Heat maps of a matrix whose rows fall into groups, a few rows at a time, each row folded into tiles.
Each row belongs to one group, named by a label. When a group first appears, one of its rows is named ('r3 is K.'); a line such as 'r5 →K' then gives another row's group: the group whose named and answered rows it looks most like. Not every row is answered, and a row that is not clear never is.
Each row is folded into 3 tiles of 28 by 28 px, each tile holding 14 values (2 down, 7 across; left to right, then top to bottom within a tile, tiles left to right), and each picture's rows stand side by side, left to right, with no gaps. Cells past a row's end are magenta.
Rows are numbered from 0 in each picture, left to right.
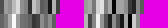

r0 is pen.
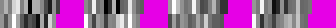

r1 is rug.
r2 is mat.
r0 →pen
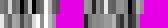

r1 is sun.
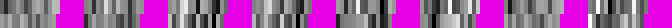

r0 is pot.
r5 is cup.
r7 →rug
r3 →pen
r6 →pot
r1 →sun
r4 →sun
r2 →pen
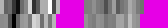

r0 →cup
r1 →rug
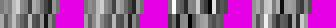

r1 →pen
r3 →pen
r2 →mat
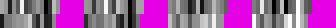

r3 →rug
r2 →rug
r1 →sun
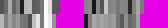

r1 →sun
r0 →rug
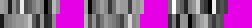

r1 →pot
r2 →mat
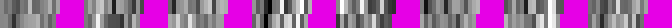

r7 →cup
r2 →pot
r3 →cup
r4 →mat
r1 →pen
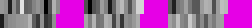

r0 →sun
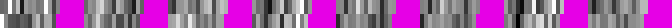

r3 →cup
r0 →rug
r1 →pen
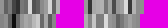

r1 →pot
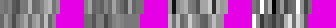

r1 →mat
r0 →cup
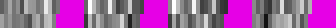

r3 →cup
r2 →mat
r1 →mat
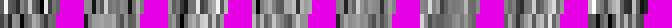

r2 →cup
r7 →mat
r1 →sun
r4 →sun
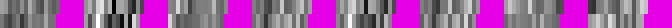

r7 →pot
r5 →cup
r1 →pen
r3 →cup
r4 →pen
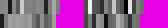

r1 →mat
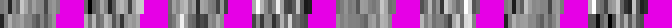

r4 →rug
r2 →pen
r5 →rug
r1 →pot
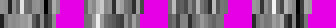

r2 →mat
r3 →sun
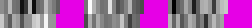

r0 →rug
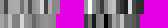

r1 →mat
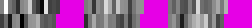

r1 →sun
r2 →cup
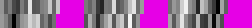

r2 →pen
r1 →cup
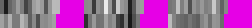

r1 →sun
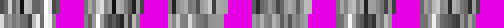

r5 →pen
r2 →pot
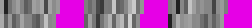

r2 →sun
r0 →pot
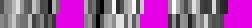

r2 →mat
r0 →pen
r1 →cup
